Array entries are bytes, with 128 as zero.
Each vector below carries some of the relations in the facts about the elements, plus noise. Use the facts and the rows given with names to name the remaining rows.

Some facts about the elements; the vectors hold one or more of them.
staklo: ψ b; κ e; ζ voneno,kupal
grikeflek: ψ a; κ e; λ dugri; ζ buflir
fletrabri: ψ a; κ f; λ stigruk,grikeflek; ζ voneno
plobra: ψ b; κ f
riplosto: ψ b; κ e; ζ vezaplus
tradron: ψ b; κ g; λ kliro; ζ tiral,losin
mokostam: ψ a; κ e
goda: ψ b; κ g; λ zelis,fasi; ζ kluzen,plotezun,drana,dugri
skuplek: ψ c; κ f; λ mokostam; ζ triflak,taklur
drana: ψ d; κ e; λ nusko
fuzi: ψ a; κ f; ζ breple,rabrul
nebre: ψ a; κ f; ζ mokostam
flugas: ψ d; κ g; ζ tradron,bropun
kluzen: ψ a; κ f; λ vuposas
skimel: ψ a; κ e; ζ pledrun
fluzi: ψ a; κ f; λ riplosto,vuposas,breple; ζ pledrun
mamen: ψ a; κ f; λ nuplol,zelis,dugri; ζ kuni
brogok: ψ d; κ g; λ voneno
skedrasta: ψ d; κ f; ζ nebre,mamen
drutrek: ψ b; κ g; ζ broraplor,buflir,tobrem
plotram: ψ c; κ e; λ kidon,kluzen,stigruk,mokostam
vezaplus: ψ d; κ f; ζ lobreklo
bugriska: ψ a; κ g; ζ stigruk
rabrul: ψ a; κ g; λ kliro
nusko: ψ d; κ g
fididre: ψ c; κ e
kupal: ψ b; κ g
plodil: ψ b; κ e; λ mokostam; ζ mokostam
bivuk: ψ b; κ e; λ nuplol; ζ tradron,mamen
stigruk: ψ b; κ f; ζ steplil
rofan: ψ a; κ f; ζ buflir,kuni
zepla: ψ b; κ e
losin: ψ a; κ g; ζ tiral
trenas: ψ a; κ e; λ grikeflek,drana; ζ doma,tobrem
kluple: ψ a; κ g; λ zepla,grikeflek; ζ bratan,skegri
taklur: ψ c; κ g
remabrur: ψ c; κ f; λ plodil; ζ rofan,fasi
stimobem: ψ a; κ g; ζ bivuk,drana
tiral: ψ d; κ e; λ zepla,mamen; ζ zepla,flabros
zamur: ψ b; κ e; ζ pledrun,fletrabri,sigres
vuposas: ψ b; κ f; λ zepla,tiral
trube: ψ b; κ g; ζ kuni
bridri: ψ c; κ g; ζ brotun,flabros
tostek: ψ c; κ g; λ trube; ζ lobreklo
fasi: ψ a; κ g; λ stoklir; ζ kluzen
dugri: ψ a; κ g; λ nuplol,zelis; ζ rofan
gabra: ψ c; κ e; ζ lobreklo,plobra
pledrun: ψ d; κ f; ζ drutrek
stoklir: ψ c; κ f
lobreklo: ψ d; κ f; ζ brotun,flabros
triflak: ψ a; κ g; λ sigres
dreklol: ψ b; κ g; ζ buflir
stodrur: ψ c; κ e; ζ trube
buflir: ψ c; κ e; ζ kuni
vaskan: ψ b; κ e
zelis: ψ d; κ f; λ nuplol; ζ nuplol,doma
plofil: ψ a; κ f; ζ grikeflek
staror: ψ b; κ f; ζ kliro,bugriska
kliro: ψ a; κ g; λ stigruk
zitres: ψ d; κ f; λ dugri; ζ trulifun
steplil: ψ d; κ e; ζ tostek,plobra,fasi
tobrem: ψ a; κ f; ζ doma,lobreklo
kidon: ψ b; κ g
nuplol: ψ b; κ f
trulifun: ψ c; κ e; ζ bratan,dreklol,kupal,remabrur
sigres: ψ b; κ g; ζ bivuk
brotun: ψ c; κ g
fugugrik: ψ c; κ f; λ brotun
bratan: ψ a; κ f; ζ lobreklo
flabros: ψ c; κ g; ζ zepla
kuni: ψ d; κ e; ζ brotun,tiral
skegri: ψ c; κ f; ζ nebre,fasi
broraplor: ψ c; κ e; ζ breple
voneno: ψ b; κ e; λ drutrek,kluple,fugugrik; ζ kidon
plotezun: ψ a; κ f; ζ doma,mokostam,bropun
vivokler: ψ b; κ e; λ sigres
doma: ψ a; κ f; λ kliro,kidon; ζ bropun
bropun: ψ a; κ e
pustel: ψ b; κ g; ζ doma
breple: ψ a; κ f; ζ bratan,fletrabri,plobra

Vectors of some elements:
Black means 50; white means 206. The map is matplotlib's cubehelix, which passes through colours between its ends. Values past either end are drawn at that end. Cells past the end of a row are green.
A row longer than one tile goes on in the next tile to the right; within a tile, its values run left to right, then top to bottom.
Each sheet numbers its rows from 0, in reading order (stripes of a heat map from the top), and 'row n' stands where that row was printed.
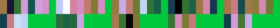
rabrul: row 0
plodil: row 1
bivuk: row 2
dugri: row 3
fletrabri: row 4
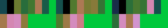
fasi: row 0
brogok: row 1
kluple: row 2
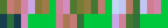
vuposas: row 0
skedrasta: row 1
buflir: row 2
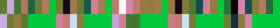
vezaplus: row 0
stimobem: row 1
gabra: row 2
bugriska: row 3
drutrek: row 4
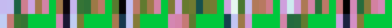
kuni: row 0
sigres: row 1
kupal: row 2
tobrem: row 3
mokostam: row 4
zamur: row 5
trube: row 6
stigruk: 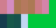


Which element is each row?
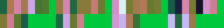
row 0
stoklir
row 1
fluzi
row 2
skimel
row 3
tostek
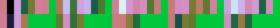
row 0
dreklol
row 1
drana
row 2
fididre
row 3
staror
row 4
vivokler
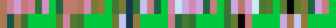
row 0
plobra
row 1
fugugrik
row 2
mamen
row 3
vaskan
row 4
zepla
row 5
losin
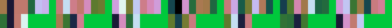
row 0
tradron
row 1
riplosto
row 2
plotram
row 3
goda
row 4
grikeflek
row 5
nuplol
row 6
doma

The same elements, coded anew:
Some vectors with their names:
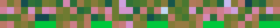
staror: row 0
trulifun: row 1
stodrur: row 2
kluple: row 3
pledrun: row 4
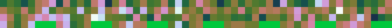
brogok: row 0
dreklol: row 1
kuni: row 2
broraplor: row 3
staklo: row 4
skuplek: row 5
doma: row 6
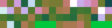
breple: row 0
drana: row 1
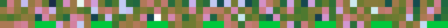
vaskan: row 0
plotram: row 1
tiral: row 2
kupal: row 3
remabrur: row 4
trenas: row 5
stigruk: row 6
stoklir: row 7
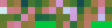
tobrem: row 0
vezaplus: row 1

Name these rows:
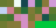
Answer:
kluzen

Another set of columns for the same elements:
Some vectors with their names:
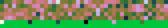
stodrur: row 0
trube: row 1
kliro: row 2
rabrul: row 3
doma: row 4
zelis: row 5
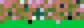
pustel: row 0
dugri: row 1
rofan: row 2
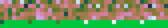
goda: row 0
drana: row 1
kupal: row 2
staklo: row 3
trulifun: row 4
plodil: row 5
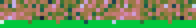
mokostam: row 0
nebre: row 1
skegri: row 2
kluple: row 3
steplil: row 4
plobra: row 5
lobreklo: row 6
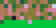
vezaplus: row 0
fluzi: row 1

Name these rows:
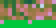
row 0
vuposas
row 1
vaskan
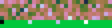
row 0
fasi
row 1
bivuk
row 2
trenas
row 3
zepla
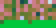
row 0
skuplek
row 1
drutrek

